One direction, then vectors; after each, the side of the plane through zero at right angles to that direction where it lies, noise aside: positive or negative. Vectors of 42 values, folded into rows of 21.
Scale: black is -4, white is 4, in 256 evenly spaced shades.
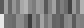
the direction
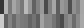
positive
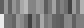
positive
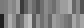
negative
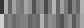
positive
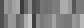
negative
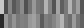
negative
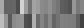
positive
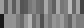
negative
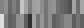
positive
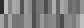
positive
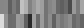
positive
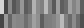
negative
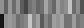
negative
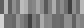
positive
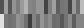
positive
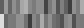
positive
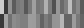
negative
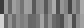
positive
